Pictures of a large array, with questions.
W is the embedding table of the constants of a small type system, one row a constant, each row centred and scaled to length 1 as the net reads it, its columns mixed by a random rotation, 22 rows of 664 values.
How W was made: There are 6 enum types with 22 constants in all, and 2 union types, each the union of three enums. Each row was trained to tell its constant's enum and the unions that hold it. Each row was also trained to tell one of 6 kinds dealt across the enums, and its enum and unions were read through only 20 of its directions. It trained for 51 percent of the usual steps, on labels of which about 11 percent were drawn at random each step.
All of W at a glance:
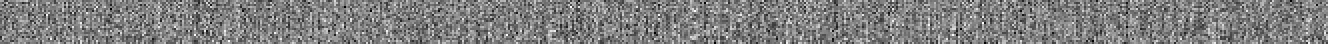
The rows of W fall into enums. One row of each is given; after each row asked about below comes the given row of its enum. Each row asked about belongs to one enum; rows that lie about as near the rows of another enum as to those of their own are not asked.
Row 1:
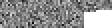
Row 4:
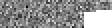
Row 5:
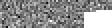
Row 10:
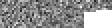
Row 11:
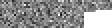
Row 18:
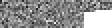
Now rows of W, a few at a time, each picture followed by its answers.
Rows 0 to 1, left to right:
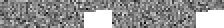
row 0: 4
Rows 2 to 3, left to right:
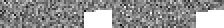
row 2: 4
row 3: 1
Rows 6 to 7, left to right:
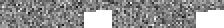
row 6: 1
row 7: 10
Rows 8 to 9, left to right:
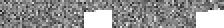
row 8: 4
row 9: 10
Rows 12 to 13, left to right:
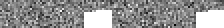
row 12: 5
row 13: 1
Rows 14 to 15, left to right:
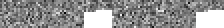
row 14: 10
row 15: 5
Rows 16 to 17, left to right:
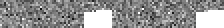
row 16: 5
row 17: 5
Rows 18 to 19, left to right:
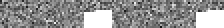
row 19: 18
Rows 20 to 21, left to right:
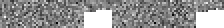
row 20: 11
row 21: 11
